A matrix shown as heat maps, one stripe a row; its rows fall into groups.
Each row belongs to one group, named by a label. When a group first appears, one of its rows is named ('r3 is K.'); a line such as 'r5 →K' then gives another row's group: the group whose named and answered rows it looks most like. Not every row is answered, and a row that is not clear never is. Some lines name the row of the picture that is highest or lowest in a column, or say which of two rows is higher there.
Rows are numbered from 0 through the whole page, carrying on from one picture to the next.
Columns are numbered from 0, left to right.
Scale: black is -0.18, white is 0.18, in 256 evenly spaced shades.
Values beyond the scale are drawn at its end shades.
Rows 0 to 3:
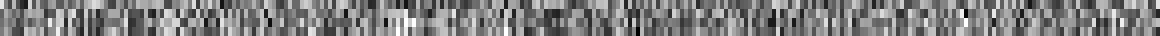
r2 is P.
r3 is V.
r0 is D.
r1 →V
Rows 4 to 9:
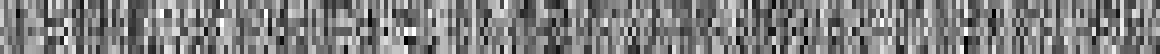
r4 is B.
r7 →P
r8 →V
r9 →V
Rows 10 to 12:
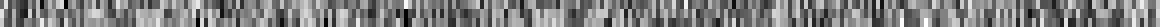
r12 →D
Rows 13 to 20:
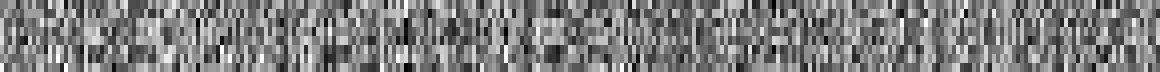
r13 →B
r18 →B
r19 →P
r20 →D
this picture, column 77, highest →19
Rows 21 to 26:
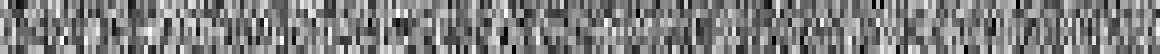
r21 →P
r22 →V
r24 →D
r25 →B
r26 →V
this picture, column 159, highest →23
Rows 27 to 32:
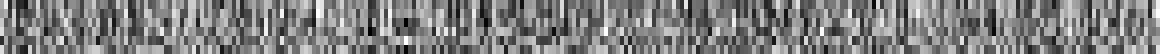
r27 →P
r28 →P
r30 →V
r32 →D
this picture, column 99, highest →31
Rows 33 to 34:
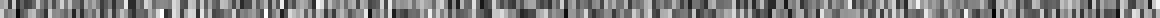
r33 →P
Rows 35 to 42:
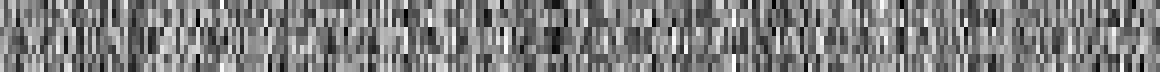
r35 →B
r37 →B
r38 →V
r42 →V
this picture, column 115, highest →36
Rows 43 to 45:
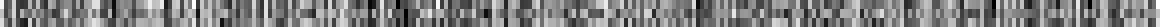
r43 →D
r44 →B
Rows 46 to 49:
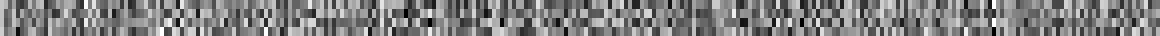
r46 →V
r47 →B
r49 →B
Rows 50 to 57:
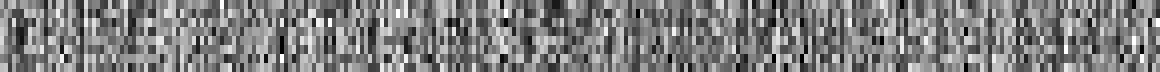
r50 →B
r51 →V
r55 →V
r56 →D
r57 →P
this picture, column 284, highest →54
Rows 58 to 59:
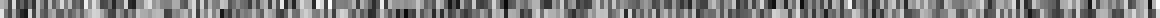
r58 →P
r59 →D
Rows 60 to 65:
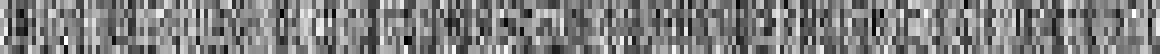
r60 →P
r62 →P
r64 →D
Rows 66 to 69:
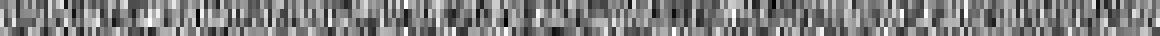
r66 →B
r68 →D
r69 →V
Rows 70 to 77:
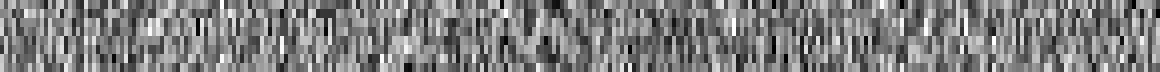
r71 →V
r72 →B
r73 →D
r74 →P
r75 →P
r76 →P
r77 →V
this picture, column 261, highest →77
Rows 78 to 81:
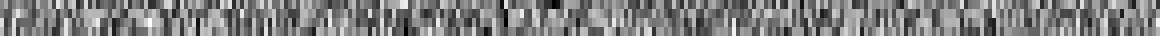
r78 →P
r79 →D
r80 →D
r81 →B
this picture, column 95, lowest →79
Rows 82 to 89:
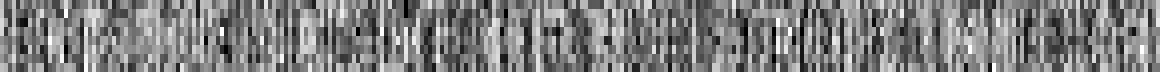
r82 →B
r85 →D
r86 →D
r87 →D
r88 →B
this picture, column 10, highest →83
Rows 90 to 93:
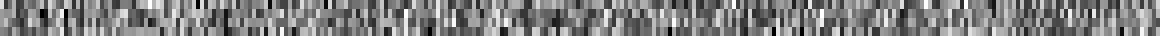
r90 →D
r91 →B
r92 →V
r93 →D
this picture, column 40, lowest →93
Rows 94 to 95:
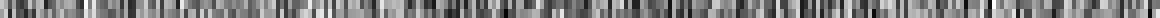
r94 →V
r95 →P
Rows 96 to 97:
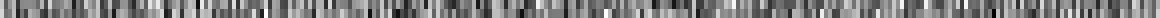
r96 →B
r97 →B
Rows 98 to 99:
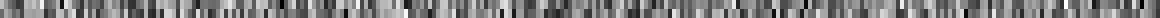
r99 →V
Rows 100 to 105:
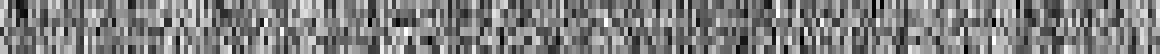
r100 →P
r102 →B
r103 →P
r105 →P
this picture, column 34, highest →101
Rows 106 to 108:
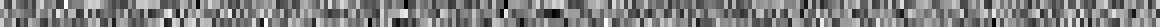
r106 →D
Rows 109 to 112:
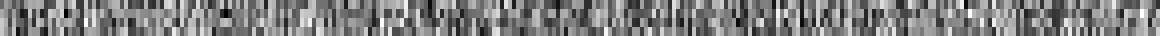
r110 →D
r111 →P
